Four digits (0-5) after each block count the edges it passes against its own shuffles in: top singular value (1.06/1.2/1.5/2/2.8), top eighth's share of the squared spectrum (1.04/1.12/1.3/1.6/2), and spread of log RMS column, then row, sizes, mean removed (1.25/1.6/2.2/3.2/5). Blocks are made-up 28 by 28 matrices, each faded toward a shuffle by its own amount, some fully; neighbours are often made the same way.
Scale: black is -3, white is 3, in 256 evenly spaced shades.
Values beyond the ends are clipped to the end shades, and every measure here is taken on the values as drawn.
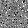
1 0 0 0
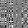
4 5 3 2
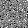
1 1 0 0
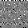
3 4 0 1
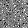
0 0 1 0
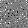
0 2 0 1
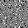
2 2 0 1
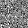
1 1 2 0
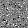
1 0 0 0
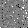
1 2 0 0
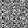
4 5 2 2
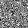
0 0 0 0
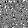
2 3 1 1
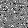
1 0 0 0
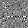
3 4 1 2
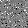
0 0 0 0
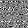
1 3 0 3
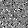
0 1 0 1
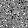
0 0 0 0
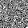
0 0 0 1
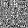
2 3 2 0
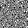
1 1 0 0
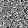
0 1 0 0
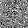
2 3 0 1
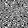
2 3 0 1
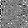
3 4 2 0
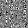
2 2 2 0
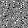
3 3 0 1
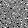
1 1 1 0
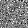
1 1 0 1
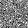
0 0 0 0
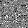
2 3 0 1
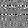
4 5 1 3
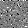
2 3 0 1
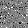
2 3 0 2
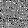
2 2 0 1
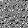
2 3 0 2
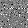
2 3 0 1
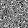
1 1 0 0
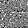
1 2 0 1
